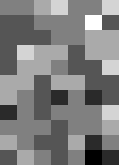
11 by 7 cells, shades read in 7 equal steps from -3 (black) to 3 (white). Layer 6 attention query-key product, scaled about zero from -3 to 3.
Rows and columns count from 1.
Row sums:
5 0 -1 4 1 1 -5 -1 0 -2 -6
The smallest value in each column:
-2 -1 -1 -2 -1 -3 -2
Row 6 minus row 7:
0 1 0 3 1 1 0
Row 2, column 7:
-1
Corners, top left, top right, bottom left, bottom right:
0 2 -1 -2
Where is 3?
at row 2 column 6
